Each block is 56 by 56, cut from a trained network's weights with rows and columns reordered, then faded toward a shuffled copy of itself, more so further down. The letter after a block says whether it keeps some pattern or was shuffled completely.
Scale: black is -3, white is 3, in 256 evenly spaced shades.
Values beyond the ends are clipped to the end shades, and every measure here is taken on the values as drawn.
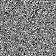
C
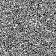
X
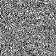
C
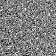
C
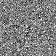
X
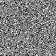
C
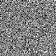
C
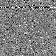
C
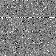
C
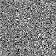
C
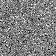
X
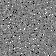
X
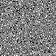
C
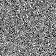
X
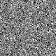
C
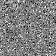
C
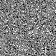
C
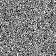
X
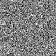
C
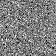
X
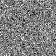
C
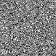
C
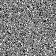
X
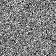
X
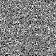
C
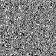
C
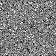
X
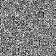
C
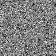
X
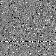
C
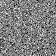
X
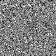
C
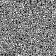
C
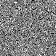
X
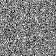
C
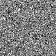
C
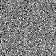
X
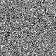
C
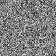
C
